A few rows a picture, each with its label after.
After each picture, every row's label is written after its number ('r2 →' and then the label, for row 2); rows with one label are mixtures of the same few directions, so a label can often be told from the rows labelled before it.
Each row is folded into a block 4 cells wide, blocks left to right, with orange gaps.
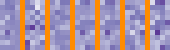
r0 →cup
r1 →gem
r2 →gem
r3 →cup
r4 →cup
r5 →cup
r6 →cup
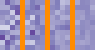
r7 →gem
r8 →cup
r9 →gem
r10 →cup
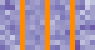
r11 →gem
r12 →cup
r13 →cup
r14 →gem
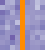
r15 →cup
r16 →gem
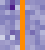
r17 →gem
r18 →cup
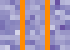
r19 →cup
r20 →cup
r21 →gem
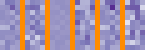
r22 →gem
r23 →gem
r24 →gem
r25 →cup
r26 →gem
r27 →cup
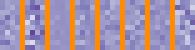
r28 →cup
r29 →cup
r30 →cup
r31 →cup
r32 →gem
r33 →gem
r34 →cup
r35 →cup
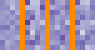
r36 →gem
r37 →cup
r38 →cup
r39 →cup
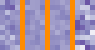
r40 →gem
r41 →cup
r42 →cup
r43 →cup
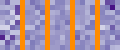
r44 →gem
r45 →gem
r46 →cup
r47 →gem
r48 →gem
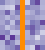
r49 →gem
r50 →cup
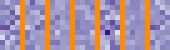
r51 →gem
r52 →gem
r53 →cup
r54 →cup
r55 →cup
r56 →cup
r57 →gem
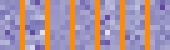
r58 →cup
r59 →cup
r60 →gem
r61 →gem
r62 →cup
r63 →gem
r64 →gem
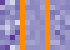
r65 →cup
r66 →cup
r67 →cup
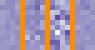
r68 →cup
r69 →gem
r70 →cup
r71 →gem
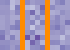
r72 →gem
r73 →gem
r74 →cup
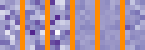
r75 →cup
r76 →cup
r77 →cup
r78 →gem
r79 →gem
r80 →gem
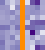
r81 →gem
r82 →cup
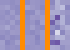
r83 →gem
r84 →cup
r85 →cup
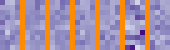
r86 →cup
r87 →gem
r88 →gem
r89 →cup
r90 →gem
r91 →cup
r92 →gem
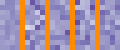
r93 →cup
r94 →gem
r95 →cup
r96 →cup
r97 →cup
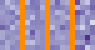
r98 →gem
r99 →cup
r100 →gem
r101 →cup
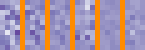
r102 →cup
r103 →cup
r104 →cup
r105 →gem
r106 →cup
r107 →cup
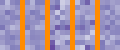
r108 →gem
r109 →gem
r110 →gem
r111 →cup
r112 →gem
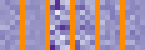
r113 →gem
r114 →cup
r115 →gem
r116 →gem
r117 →cup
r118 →cup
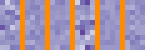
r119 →gem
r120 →cup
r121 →cup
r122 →cup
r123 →cup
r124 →gem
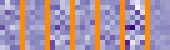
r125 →gem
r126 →gem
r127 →gem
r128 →cup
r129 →gem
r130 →gem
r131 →gem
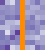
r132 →cup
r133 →cup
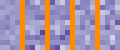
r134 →cup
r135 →cup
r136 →cup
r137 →cup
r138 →cup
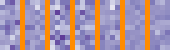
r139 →cup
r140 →gem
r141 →gem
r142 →gem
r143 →gem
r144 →gem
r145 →cup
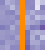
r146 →gem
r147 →gem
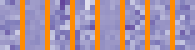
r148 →cup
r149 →cup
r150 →gem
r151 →gem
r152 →gem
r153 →gem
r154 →cup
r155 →cup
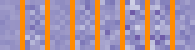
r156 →cup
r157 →gem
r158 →gem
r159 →gem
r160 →cup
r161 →gem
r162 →gem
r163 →cup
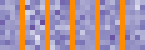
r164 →cup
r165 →cup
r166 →gem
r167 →cup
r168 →cup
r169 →gem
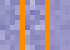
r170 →gem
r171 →gem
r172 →gem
